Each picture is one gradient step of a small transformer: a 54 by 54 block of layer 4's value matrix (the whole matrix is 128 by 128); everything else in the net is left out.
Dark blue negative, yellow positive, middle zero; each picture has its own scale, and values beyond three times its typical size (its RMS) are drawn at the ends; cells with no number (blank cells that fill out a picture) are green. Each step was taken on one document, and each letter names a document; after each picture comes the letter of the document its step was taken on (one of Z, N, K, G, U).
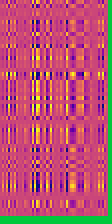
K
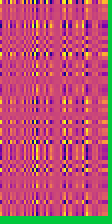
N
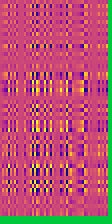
K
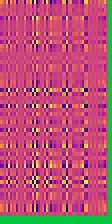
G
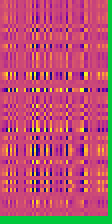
K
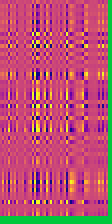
K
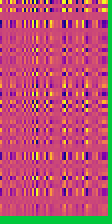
N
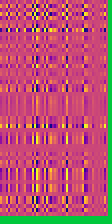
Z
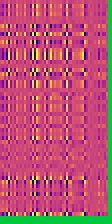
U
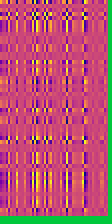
U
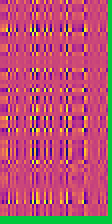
U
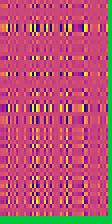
U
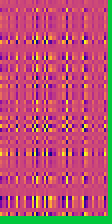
Z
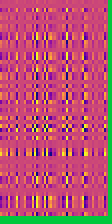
Z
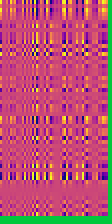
N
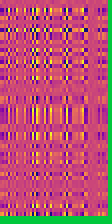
U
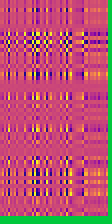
K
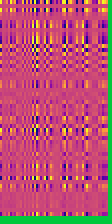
N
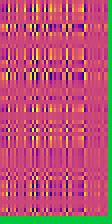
U
